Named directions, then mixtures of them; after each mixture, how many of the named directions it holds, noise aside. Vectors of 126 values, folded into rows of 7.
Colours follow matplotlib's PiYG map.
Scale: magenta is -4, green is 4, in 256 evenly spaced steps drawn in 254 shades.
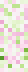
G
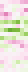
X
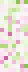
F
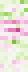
one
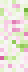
two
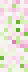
three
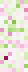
three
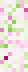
three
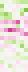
one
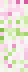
three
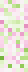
one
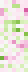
two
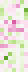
three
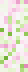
one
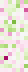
three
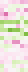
one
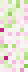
two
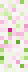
three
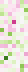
three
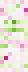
three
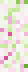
one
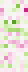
three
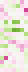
three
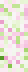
one
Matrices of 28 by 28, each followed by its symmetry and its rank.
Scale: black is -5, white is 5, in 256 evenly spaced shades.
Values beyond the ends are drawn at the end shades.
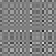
symmetric, rank one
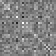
symmetric, rank five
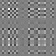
symmetric, rank one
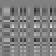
neither, rank one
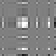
symmetric, rank one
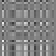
neither, rank one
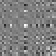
symmetric, rank two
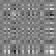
symmetric, rank two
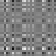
neither, rank one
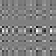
neither, rank one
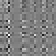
neither, rank two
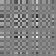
symmetric, rank one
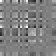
symmetric, rank two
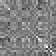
symmetric, rank five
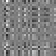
neither, rank two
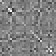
symmetric, rank five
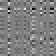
neither, rank two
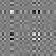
symmetric, rank two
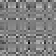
neither, rank two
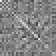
symmetric, rank five
